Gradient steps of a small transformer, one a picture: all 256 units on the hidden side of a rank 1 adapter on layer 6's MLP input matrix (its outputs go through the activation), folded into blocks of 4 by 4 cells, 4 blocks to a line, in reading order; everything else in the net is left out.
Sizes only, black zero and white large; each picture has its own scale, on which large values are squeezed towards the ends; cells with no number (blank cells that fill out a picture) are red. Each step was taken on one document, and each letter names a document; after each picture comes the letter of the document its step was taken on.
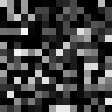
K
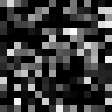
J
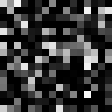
J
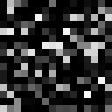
J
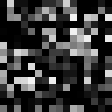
K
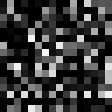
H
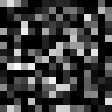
K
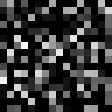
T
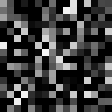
H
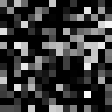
J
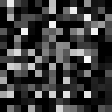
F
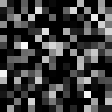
T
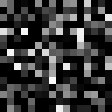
F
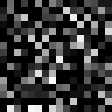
H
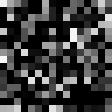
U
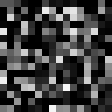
K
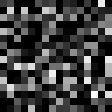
F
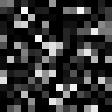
T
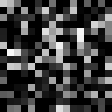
F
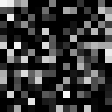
T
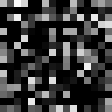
U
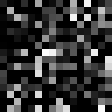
H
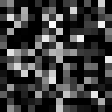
F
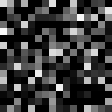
J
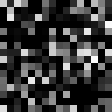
U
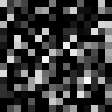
T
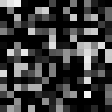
J
